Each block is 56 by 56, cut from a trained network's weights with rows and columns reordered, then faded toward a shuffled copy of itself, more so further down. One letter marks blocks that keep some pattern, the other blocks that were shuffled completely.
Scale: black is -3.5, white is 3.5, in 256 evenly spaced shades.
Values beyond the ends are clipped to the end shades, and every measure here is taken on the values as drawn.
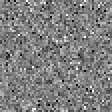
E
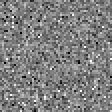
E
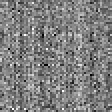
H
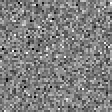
E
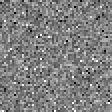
E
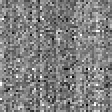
H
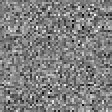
H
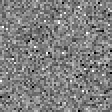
E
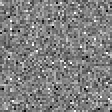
E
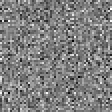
H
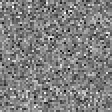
E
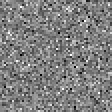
E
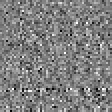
H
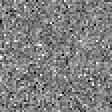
E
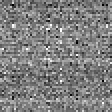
H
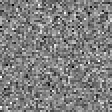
E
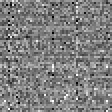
H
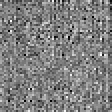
H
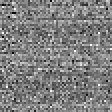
H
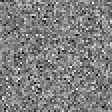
E
